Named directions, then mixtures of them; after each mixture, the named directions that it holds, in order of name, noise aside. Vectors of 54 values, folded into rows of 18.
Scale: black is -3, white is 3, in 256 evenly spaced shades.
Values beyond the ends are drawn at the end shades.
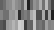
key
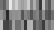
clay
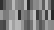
key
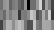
clay, key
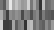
clay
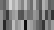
clay, key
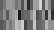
key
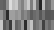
clay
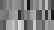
key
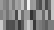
clay, key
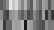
clay, key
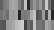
key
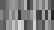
key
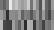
clay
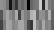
clay, key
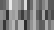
clay, key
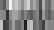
clay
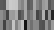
clay, key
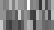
clay, key
